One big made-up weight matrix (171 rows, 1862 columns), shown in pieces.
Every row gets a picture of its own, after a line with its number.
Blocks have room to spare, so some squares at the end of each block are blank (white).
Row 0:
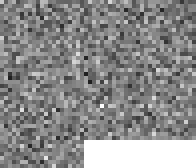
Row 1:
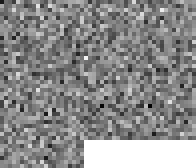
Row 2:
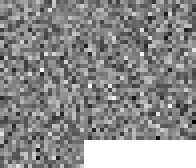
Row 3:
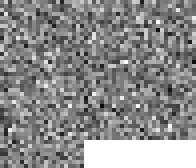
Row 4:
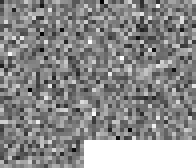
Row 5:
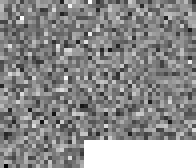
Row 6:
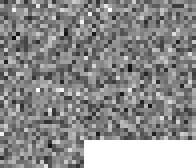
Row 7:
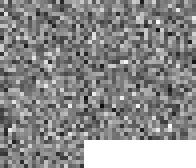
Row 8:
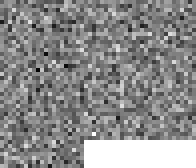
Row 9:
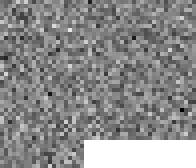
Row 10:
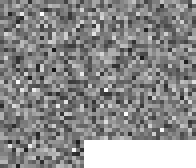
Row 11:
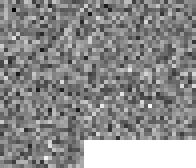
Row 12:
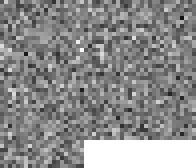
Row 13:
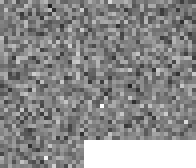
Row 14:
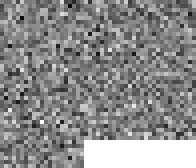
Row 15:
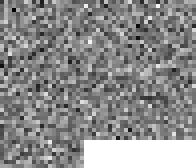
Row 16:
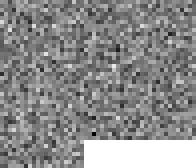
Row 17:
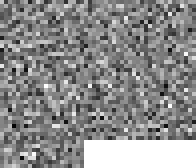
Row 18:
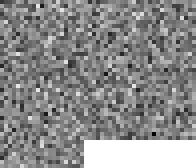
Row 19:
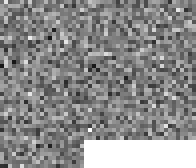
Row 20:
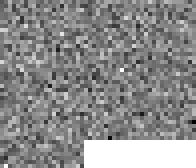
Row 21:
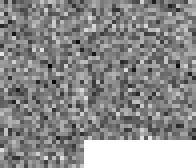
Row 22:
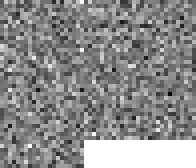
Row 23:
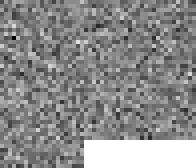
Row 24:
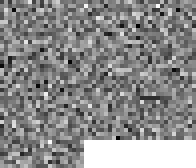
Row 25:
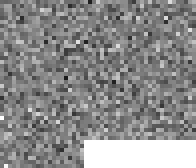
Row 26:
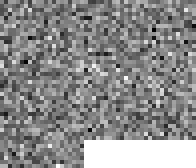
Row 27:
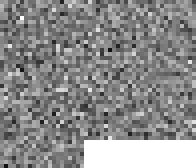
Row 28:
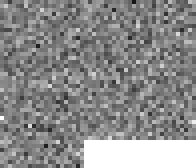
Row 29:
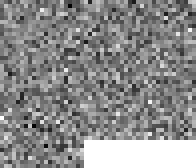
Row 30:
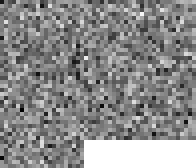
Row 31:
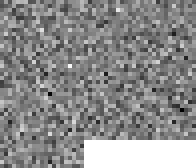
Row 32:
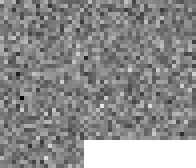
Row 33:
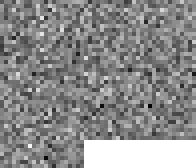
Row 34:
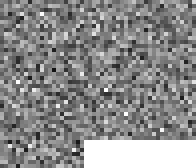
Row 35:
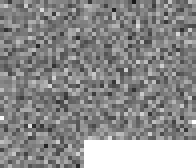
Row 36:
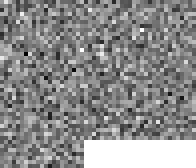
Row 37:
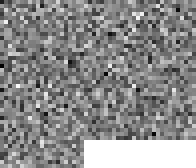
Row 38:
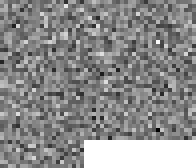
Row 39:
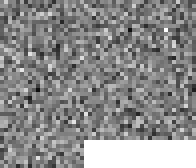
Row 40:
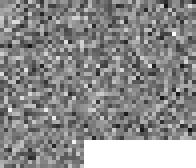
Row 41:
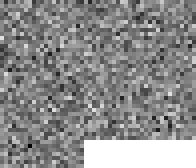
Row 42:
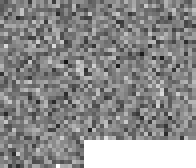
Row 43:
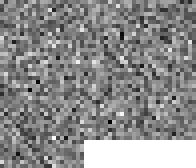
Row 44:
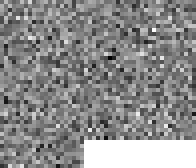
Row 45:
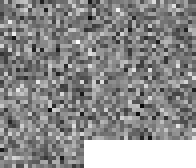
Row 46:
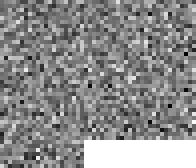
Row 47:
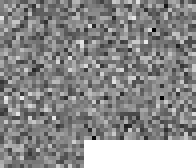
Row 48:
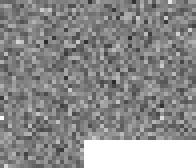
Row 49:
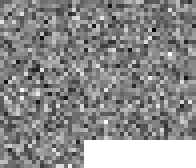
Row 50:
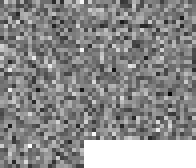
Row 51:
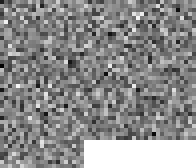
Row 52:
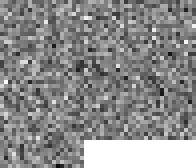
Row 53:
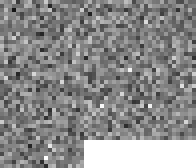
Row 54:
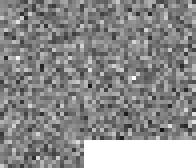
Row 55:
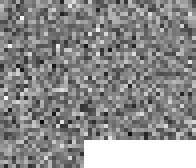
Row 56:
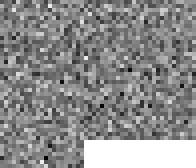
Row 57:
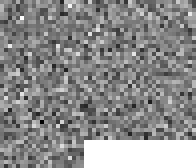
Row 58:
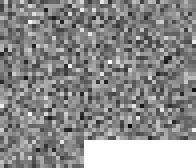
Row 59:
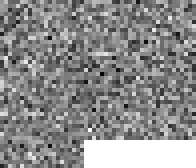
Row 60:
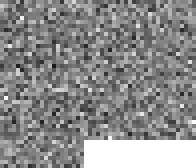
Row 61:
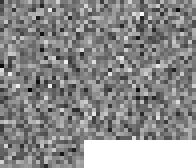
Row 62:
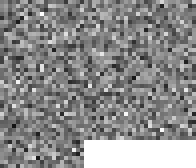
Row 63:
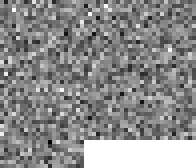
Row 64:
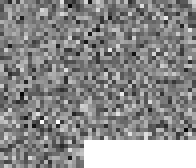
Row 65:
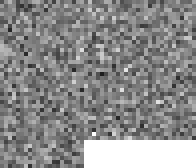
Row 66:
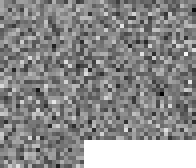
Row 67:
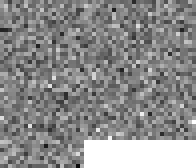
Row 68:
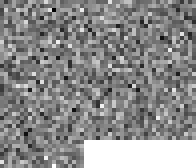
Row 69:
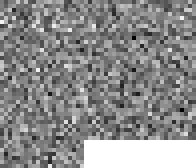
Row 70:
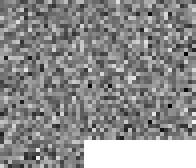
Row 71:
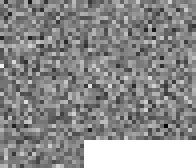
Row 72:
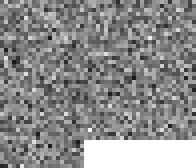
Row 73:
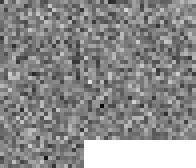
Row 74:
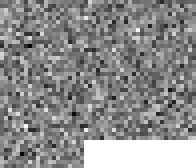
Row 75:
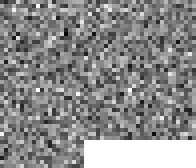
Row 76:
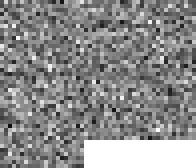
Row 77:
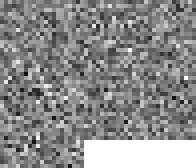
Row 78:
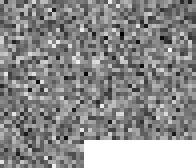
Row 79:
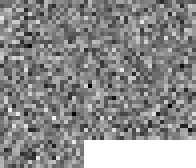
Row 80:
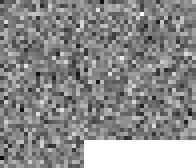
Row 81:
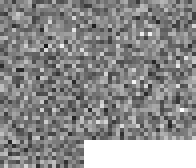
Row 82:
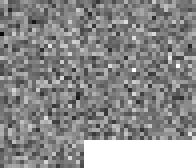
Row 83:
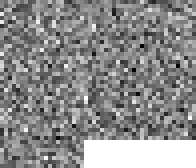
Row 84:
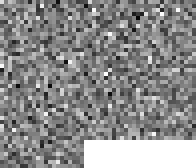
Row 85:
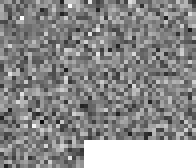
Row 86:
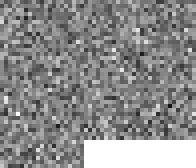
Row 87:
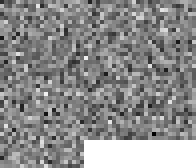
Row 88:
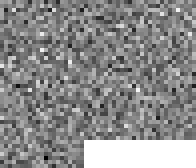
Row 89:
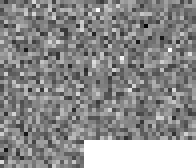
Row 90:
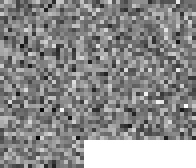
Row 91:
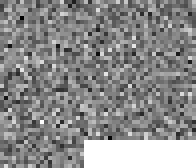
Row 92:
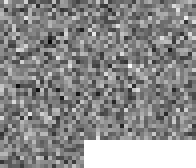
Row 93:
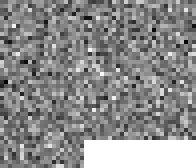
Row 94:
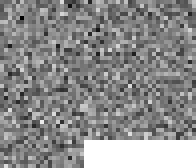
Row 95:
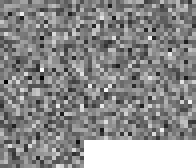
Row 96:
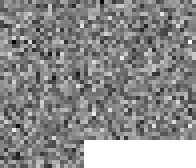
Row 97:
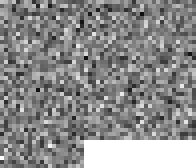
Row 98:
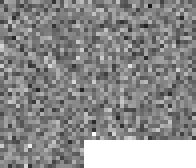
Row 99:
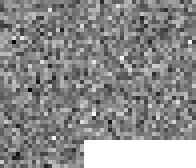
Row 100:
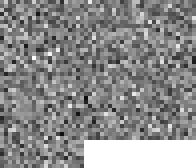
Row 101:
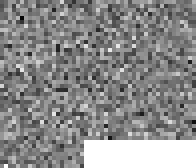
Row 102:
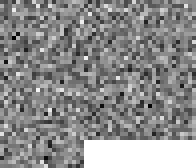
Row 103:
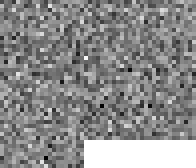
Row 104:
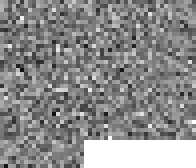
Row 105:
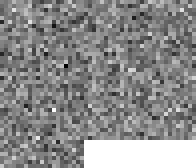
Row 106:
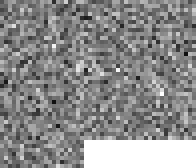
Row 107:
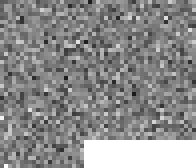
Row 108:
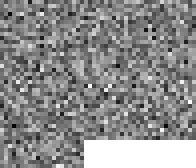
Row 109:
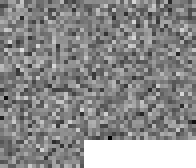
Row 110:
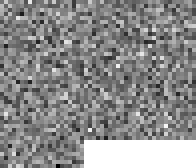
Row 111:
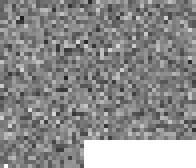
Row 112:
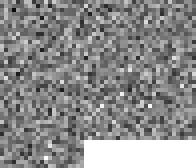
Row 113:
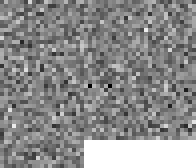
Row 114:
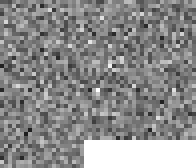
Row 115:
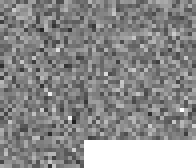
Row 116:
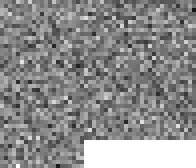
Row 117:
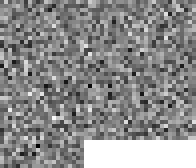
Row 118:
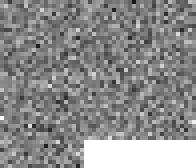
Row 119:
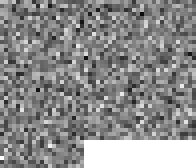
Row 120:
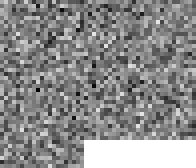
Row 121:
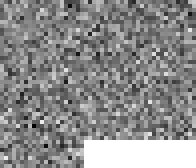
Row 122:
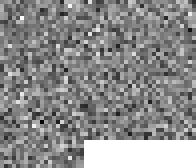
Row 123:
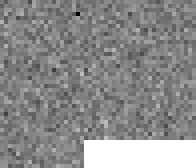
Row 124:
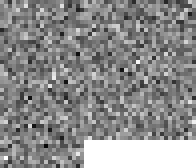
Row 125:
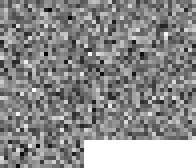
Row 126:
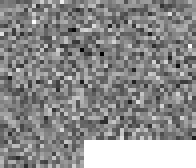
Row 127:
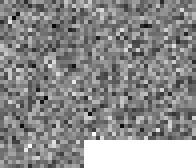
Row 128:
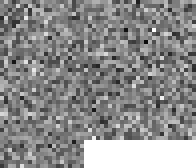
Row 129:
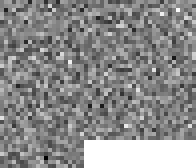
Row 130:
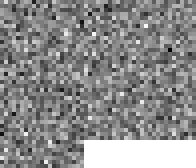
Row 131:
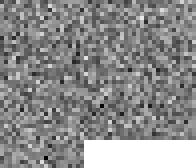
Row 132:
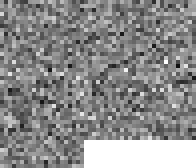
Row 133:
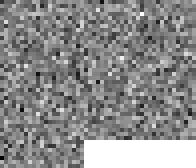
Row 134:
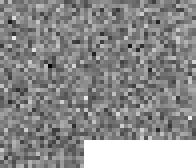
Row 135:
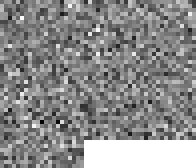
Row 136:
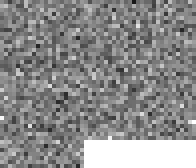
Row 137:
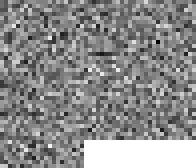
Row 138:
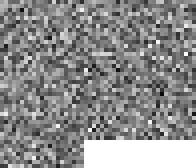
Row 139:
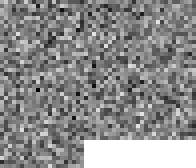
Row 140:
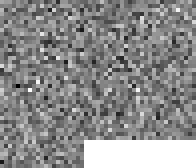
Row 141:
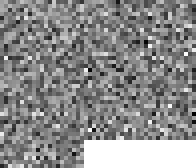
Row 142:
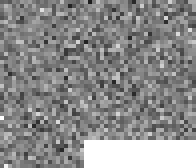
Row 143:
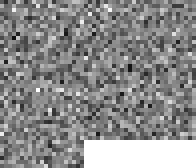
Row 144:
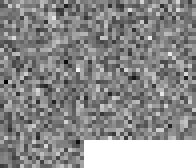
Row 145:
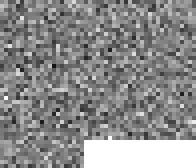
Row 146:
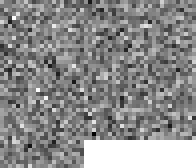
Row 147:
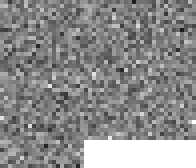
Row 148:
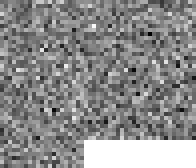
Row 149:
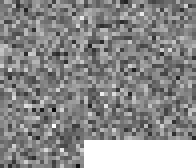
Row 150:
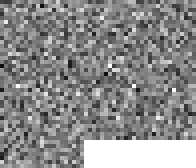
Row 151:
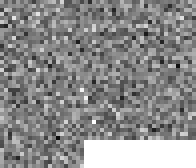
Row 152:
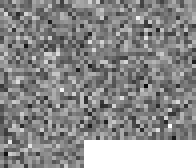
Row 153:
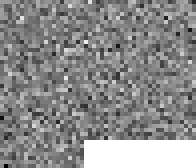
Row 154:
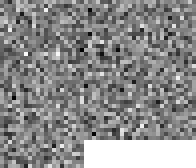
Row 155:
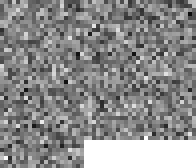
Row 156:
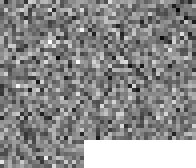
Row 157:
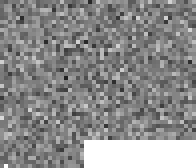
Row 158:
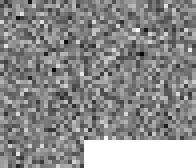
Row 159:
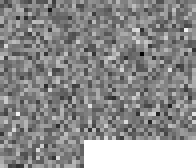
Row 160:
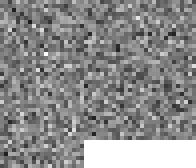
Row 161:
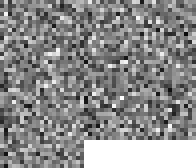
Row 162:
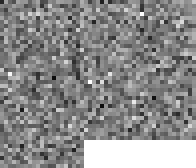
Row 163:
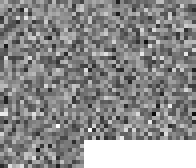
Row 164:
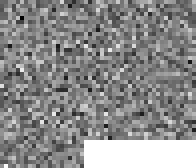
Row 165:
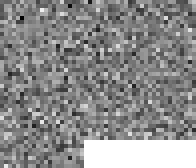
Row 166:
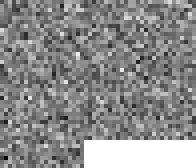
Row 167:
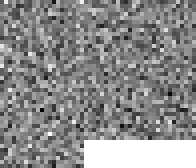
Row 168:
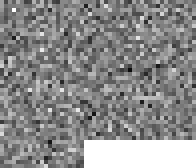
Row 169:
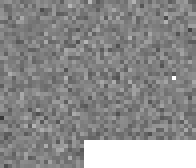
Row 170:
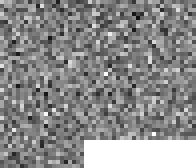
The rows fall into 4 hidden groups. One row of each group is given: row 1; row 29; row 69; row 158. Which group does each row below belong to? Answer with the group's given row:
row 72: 158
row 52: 158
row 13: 1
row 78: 1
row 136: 29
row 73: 1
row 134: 69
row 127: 69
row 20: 29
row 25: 29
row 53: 1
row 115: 69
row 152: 69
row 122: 29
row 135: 29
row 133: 1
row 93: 158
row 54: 158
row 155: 29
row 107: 29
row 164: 29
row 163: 158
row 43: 1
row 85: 29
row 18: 1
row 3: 69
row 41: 69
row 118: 29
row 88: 1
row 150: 1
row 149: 69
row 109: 29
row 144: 158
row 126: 69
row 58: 69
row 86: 158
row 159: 158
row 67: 29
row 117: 158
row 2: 158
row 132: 69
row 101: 29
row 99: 1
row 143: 1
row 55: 29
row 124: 29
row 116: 158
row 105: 69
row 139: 1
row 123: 158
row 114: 1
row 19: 158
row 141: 158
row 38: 158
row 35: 29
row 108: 158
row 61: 1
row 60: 29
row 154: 69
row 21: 69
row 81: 69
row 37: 1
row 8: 69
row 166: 29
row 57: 29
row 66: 158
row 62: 158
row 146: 69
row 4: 1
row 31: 69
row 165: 29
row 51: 1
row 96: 1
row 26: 158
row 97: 1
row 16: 69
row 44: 158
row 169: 29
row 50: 69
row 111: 29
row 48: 29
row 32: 1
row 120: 1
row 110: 158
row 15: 1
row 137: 158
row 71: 158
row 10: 158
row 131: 1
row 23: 69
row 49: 158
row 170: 1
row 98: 69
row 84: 1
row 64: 29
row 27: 29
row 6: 1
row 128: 158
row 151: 69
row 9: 69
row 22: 69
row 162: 1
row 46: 158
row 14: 29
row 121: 29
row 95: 158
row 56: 1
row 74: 158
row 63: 1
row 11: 1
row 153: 29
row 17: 158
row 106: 158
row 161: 69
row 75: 1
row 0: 1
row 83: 69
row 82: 69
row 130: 1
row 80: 1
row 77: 158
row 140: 1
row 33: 1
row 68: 1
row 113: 158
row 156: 1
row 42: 158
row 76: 69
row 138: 158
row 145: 29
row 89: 1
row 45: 69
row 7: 69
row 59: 158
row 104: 29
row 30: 1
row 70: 158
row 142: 29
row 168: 1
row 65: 69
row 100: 69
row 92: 1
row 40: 158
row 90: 69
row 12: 69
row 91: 29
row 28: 29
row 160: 69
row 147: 29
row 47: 158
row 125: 158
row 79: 158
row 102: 1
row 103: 1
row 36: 69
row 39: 69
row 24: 1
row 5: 29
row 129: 1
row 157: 29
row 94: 29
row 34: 158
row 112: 1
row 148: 69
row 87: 1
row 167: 69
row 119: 1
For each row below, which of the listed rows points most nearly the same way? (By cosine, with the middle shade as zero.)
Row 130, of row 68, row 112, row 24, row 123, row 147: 112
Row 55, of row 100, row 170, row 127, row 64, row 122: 122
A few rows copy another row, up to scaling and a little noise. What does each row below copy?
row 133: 80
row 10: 34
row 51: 37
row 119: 97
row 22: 50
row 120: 139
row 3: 7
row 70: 46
